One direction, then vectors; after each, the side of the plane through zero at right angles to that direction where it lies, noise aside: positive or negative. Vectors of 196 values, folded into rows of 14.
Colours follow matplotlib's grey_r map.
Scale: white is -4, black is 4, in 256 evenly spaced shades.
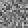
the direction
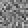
positive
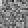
positive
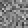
negative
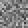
positive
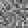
positive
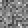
negative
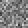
positive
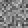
negative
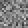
negative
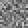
positive
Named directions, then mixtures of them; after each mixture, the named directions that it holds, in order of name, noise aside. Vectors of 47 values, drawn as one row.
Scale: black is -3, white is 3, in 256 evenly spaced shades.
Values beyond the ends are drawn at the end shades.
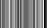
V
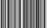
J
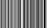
J, V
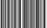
J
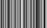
J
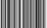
J, V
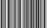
J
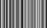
J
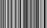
J, V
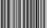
J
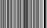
J, V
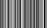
J, V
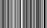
J, V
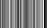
V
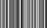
J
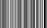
J, V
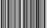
J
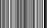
V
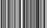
J
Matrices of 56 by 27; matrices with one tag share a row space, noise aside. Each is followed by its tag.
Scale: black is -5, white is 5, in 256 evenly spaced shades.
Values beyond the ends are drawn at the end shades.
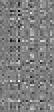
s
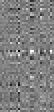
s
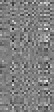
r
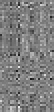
s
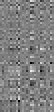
s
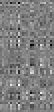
s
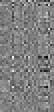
r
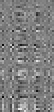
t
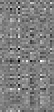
s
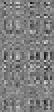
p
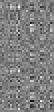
s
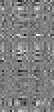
t
